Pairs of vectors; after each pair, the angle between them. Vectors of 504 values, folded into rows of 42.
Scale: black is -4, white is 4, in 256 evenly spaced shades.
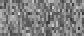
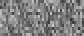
nearly parallel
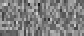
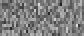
partly opposed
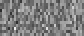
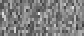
partly aligned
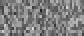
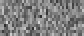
nearly opposite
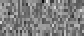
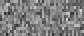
partly aligned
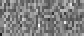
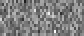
orthogonal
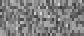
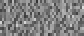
orthogonal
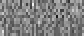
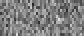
partly opposed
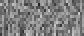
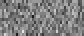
partly opposed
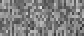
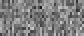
nearly opposite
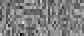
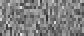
nearly opposite
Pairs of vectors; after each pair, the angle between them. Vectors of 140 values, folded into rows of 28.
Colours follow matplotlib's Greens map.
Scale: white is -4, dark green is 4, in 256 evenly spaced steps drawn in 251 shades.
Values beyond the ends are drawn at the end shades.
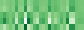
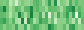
partly aligned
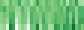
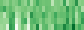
nearly parallel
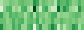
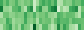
nearly opposite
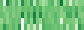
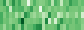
partly opposed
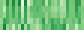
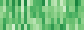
nearly parallel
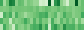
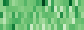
partly opposed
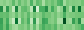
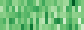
partly opposed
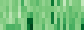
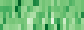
partly opposed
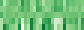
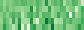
partly aligned
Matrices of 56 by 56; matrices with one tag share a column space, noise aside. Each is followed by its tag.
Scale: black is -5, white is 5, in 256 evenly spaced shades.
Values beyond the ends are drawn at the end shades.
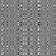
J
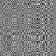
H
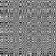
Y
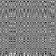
Y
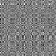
H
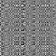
J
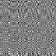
Y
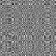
H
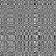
H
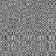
H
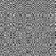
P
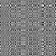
J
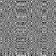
Y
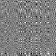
Y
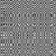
P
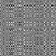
J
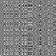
J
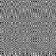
Y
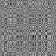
H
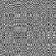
P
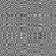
P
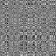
H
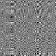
Y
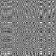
Y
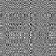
P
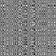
J
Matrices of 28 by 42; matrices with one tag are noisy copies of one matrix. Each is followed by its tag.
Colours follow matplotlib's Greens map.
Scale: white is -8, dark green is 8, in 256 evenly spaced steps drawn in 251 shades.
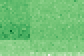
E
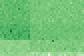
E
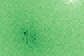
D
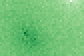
D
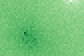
D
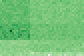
E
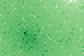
D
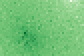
D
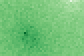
D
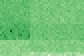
E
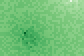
D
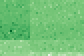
E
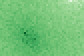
D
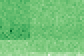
E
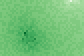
D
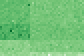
E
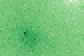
D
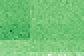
E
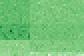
E
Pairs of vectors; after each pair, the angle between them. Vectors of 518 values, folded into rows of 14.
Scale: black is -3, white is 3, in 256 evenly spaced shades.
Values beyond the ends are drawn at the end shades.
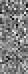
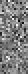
nearly opposite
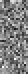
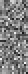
nearly parallel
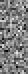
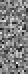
nearly parallel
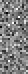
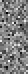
nearly parallel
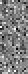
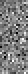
orthogonal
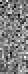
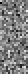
partly aligned
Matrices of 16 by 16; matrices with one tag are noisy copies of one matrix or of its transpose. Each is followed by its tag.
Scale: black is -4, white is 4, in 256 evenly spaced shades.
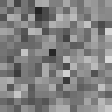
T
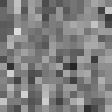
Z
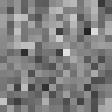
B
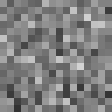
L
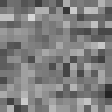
Z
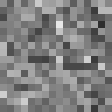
L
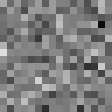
L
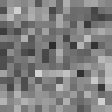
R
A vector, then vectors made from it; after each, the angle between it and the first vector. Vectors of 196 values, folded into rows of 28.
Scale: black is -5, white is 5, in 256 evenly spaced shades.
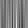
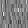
orthogonal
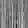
nearly opposite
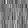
partly aligned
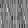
partly aligned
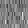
orthogonal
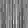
nearly parallel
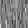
partly aligned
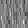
partly opposed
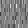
orthogonal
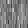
partly opposed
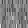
partly aligned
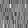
orthogonal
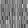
partly aligned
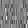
orthogonal
